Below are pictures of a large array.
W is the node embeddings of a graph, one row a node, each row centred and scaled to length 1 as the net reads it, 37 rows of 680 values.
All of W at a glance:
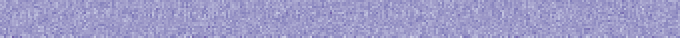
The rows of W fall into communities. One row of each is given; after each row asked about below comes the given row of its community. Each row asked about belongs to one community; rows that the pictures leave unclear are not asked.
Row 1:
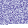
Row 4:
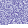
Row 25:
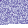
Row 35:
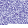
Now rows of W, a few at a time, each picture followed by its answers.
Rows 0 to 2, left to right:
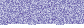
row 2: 25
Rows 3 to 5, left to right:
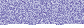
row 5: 25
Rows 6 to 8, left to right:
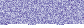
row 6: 4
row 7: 25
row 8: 4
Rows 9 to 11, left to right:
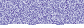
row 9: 4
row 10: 4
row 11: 35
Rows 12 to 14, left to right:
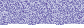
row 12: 35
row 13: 4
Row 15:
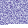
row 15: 25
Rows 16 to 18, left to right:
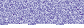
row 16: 35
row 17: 35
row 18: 35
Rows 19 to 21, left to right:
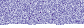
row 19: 25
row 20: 1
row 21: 25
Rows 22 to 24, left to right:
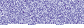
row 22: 35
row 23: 35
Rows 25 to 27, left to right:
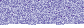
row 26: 1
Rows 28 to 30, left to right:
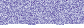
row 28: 25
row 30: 1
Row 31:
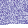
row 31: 25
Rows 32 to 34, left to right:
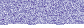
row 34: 25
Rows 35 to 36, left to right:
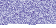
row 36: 4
